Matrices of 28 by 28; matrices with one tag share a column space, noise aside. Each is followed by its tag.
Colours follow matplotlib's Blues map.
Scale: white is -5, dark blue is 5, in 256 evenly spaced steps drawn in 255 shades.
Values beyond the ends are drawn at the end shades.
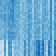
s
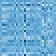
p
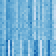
s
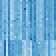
s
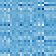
p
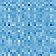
p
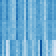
s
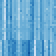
s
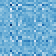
p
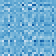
p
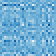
p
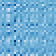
p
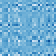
p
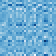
p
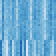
s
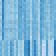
s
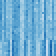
s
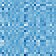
p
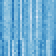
s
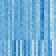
s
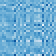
p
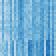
s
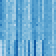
s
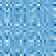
p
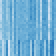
s
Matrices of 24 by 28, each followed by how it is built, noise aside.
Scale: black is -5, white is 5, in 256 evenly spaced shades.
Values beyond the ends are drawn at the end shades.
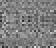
low rank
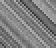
Toeplitz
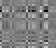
low rank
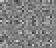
low rank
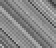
Toeplitz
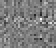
low rank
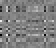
low rank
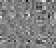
low rank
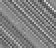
Toeplitz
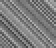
Toeplitz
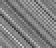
Toeplitz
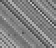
Toeplitz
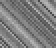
Toeplitz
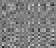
low rank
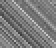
Toeplitz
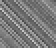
Toeplitz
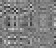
low rank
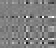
low rank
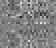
low rank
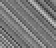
Toeplitz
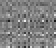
low rank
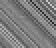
Toeplitz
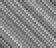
Toeplitz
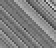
Toeplitz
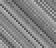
Toeplitz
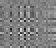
low rank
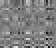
low rank
